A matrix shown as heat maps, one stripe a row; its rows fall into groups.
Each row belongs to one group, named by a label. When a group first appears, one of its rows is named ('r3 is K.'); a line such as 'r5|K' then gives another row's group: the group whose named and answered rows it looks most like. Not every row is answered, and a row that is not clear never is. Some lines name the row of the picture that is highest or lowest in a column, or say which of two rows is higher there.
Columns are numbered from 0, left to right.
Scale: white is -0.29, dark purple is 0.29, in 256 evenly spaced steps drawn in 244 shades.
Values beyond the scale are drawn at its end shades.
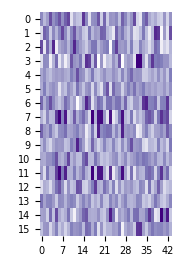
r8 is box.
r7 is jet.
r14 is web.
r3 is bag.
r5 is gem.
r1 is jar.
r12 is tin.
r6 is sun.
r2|jar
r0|box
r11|jet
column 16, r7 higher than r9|No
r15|bag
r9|tin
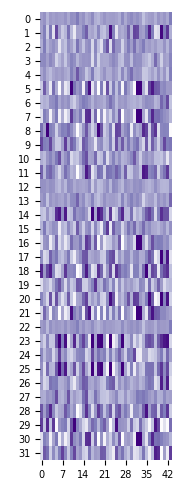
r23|jet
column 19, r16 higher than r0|No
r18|sun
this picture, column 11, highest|29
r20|web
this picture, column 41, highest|23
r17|web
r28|sun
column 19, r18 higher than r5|Yes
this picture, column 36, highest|20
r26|web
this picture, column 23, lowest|29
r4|tin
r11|sun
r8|sun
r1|web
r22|tin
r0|tin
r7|bag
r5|bag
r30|bag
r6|web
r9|sun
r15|gem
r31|jar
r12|gem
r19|tin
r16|bag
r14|jet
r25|jet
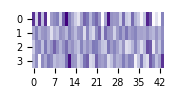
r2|jar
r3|tin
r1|gem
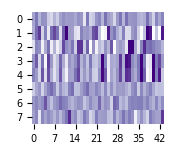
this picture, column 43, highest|1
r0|gem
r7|tin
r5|tin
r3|web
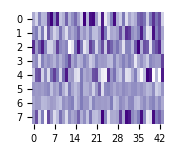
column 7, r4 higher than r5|Yes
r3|tin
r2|sun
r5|gem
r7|web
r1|web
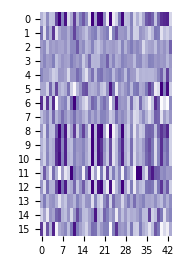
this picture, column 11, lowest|5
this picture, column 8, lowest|11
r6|jar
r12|jet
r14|tin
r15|jar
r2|tin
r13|gem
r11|bag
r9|jet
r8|jet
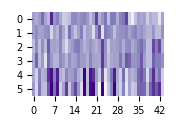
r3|web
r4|jet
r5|jet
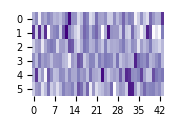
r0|tin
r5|bag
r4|web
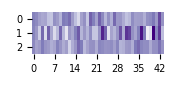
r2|sun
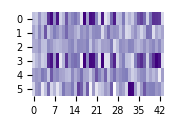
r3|jet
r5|bag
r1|jar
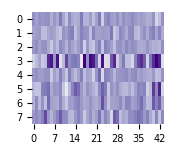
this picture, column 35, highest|3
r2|gem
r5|web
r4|gem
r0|gem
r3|jet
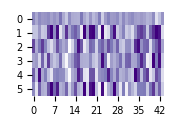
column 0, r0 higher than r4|No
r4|sun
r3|web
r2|sun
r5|jet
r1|jet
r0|gem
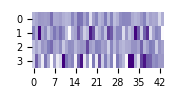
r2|tin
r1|sun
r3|bag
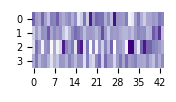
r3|gem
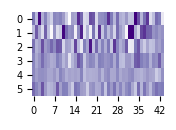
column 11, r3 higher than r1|No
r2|box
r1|bag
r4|gem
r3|sun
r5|sun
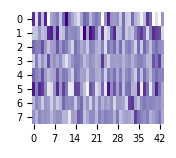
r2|sun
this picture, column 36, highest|1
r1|jet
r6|bag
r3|web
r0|jar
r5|sun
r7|sun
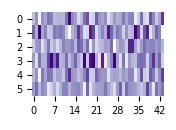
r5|gem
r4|tin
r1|sun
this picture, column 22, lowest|3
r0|tin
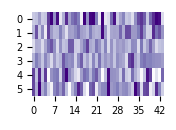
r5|sun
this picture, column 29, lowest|4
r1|web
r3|bag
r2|tin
